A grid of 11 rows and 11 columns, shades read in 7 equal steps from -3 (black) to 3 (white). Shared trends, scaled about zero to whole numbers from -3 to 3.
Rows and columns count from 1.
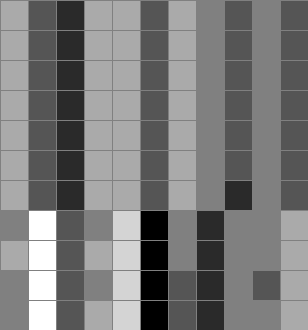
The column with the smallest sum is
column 6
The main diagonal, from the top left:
1 -1 -2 1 1 -1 1 -2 0 -1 1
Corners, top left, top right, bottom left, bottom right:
1 -1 0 1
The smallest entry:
-3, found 4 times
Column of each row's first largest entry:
1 1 1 1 1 1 1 2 2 2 2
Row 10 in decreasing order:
3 2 1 0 0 0 -1 -1 -1 -2 -3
